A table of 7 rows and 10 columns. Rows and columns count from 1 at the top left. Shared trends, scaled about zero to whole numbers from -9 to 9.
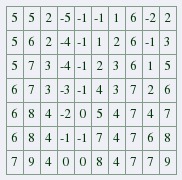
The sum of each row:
12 19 27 34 43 48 55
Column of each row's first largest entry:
8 2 2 2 2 2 2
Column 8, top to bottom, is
6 6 6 7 7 7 7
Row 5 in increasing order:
-2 0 4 4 4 5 6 7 7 8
